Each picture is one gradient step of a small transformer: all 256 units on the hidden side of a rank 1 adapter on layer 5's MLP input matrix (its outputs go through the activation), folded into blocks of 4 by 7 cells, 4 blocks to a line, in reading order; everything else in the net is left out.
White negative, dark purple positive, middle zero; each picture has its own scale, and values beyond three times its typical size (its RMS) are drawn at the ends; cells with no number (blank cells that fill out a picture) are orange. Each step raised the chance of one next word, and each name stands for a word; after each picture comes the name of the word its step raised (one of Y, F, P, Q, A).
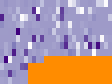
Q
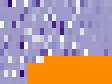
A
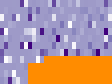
A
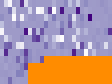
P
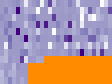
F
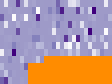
P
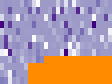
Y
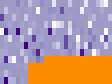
Q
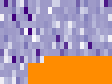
P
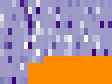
Q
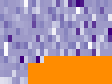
F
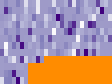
F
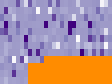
F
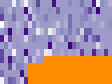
Y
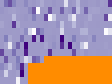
Q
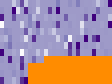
Y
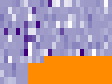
Q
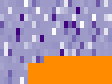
F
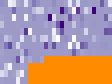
P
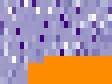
F
